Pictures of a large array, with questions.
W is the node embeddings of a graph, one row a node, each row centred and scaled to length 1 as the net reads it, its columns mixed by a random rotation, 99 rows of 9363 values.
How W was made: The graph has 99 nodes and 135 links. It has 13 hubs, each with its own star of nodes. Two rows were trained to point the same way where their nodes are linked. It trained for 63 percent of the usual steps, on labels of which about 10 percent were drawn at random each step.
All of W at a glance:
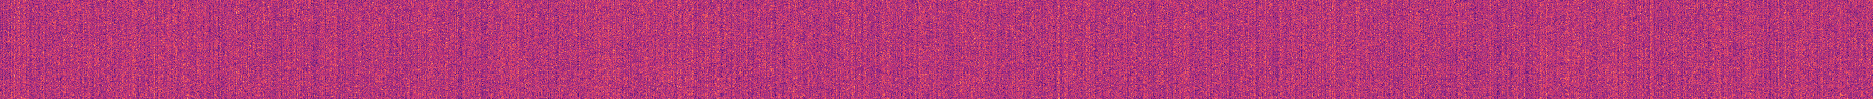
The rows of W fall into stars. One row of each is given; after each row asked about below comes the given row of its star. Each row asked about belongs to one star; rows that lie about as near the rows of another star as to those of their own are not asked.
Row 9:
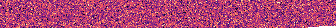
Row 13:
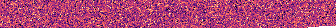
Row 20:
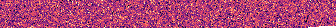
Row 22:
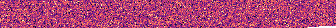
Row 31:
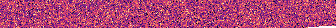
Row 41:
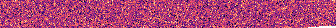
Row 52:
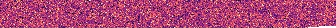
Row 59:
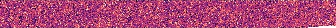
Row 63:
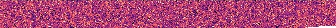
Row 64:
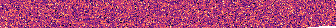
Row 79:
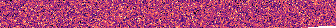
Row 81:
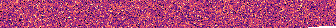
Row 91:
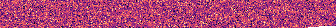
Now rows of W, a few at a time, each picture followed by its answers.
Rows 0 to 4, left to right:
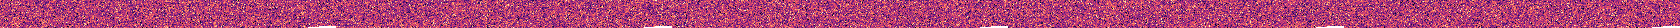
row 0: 64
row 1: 81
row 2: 64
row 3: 22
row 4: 41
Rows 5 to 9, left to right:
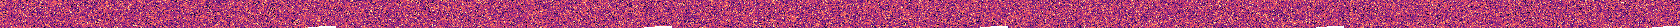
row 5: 63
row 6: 13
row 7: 41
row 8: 13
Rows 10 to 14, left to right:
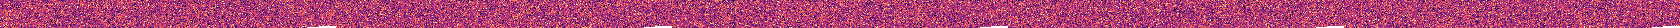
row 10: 9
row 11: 31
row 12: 31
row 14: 59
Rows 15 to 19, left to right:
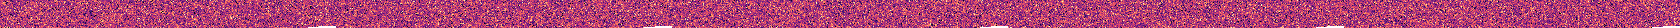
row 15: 79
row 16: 22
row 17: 20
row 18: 91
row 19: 20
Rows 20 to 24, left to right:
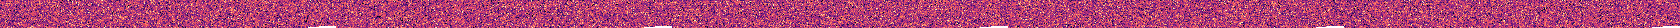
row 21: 81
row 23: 52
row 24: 79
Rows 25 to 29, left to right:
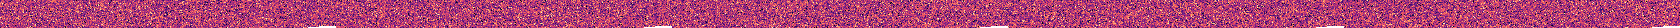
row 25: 64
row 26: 64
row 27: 22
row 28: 79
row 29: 81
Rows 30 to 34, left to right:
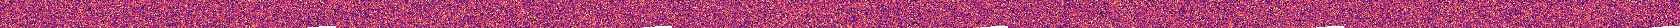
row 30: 22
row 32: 79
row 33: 41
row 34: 20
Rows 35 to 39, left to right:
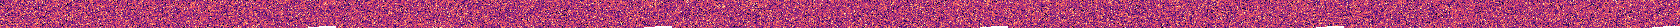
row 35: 81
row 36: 22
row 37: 79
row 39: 20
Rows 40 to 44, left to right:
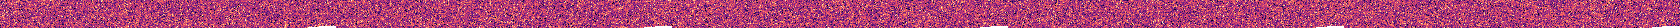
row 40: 52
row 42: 91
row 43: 20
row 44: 63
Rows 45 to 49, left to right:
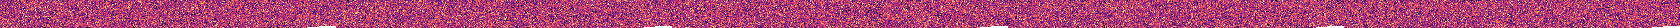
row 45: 63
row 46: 9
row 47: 91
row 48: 20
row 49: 31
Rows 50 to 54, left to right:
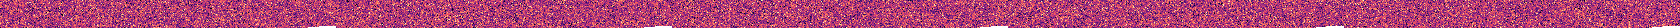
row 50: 31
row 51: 9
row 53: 13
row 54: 52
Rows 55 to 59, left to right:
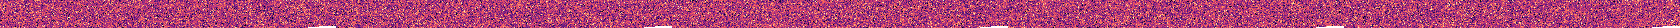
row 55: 81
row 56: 31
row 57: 64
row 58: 20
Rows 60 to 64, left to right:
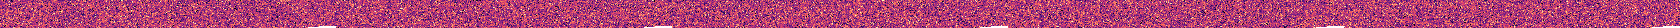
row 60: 9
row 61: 31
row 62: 31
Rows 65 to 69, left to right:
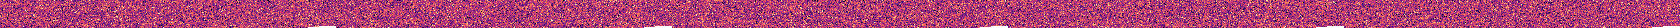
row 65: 41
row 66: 81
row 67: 64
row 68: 22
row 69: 22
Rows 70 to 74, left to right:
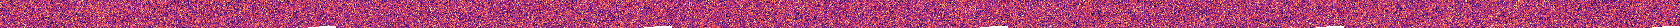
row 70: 64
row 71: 13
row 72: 13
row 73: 13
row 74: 9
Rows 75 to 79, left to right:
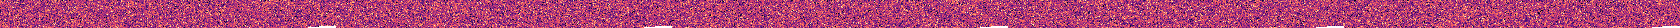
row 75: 20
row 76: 64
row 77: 81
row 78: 79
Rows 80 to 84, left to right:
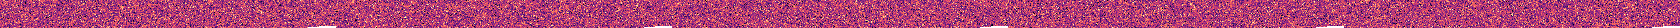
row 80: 41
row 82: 41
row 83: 31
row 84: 20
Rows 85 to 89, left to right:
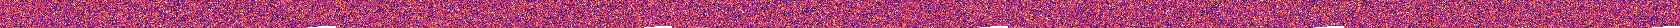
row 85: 9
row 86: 79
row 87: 63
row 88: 91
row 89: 64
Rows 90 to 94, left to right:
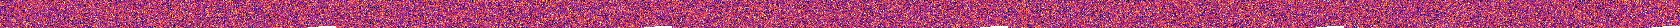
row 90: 79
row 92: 52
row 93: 31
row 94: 59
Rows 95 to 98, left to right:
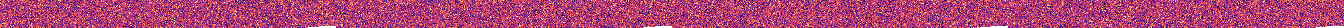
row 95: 59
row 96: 22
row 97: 63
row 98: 41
